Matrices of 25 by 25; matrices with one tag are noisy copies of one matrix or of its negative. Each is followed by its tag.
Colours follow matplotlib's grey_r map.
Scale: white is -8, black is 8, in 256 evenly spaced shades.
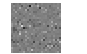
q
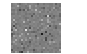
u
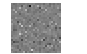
q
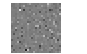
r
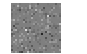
u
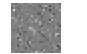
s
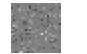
u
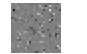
s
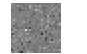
u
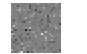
u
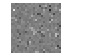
s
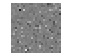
r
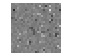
s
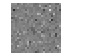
s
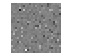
r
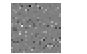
q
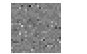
q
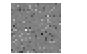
u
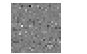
q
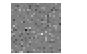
u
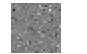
s
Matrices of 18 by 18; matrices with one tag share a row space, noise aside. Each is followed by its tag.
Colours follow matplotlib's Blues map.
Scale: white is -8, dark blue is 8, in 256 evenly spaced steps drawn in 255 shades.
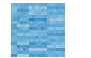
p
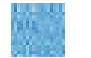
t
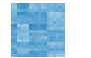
p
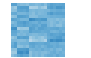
p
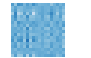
t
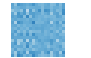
t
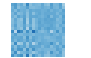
t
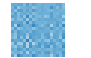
t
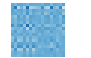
t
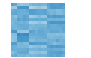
p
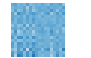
t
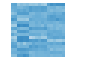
p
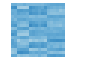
p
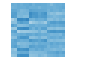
p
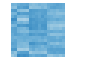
p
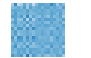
t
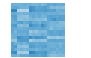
p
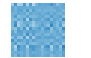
t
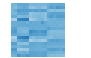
p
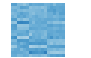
p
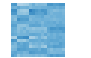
p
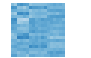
p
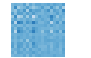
t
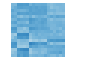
p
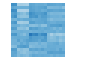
p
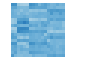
p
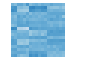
p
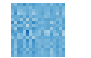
t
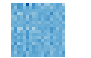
t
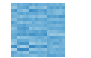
p
